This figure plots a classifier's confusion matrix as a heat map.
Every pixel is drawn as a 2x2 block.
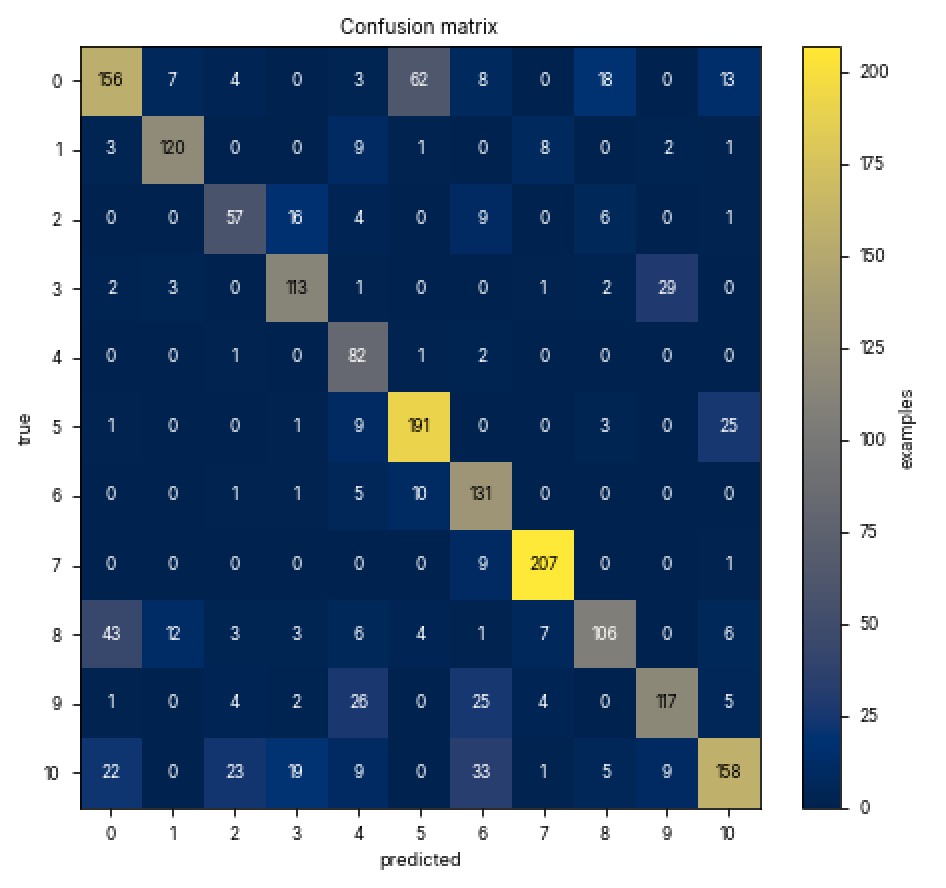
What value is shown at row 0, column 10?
13
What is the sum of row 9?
184
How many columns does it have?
11
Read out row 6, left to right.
0 0 1 1 5 10 131 0 0 0 0
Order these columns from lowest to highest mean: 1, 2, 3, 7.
2, 1, 3, 7
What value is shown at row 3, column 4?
1
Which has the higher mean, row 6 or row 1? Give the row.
6
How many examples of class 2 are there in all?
93
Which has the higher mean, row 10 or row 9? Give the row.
10
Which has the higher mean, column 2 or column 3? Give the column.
3
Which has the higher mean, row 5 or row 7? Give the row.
5
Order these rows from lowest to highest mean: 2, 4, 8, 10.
4, 2, 8, 10
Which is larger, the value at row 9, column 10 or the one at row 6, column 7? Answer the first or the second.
the first
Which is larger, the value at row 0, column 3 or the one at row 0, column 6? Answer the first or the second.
the second
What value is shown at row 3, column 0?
2
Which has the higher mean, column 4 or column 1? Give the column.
4
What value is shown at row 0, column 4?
3
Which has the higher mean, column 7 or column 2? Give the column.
7
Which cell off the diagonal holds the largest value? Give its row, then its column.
0, 5
